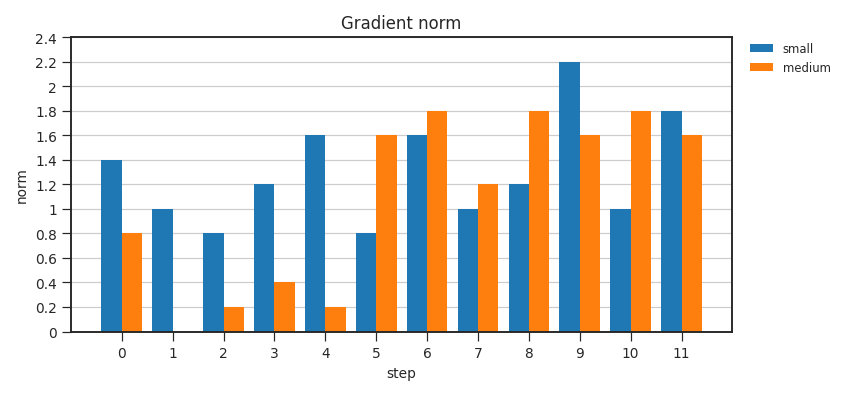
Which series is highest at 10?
medium
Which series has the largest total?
small
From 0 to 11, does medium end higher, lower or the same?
higher
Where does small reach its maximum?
9
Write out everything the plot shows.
Title: Gradient norm
x-axis: step, ticks 0 1 2 3 4 5 6 7 8 9 10 11
y-axis: norm, ticks 0 0.2 0.4 0.6 0.8 1 1.2 1.4 1.6 1.8 2 2.2 2.4
Legend: small, medium
Values:
small: 1.4 1 0.8 1.2 1.6 0.8 1.6 1 1.2 2.2 1 1.8
medium: 0.8 0 0.2 0.4 0.2 1.6 1.8 1.2 1.8 1.6 1.8 1.6
